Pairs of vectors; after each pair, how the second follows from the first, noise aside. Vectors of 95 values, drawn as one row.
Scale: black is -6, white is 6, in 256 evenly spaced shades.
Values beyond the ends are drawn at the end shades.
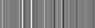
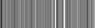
wrapped around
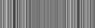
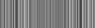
reversed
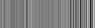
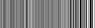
scaled up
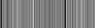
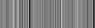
reversed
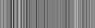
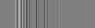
partly zeroed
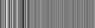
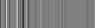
partly zeroed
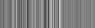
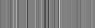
partly zeroed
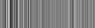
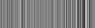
reversed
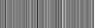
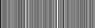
wrapped around
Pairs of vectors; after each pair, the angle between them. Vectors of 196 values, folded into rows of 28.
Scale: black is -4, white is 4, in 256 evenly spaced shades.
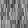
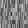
partly aligned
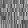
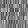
partly aligned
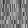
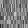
partly aligned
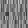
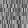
orthogonal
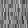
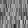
orthogonal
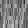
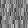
partly aligned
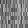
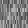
orthogonal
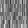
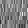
partly opposed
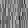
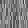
nearly opposite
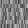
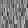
partly opposed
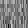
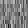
nearly parallel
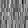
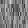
partly aligned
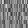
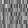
nearly parallel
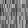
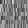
partly opposed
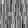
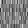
partly opposed
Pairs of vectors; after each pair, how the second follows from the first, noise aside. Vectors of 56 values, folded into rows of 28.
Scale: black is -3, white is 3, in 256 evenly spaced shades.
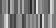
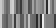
wrapped around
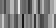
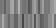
shrunk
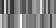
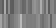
shrunk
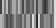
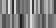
wrapped around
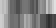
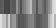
reversed
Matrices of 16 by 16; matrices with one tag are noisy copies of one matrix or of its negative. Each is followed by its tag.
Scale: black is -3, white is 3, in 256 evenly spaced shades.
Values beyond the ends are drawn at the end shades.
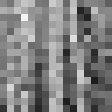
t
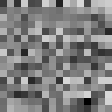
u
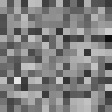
u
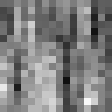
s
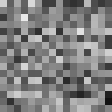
u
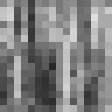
s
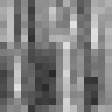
s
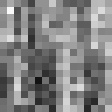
s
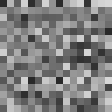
u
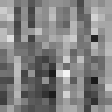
s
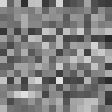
u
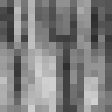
s
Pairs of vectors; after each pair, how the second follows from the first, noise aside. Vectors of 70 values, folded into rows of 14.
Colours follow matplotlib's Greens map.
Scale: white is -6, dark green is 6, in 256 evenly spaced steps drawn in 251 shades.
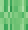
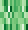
scaled up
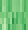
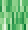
scaled up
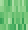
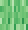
sign-scrambled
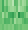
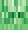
scaled up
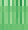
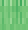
shrunk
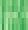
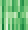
scaled up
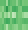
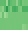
partly zeroed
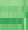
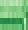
scaled up
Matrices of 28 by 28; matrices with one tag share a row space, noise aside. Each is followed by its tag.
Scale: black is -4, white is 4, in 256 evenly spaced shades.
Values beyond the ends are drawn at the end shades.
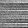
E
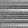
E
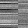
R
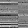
R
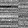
R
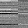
R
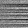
E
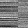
R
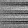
E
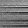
E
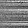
E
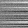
E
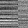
R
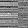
R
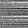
E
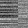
R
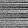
E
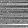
E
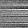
E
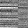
R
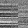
R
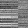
R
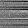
E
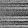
E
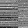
R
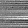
E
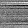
E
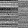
R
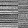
R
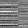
R
